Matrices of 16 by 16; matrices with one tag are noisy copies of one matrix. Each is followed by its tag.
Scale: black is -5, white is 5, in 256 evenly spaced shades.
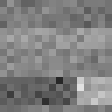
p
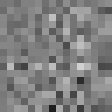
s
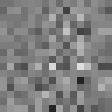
s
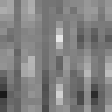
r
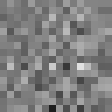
s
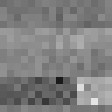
p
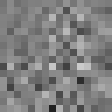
s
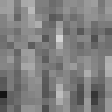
r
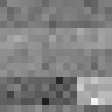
p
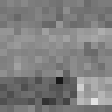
p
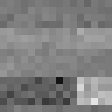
p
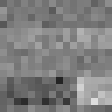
p
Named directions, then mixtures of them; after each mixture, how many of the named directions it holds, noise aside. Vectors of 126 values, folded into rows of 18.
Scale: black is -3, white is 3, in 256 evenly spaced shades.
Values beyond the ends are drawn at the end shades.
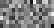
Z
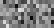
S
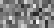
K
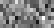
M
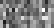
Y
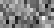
one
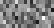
three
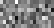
three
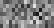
three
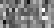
one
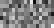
one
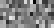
two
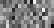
three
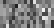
three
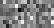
one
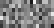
one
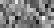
one
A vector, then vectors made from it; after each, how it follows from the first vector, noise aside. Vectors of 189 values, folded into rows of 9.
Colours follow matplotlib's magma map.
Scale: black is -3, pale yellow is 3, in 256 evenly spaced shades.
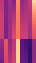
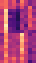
wrapped around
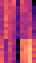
negated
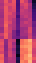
negated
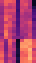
negated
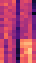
negated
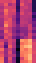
negated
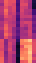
negated
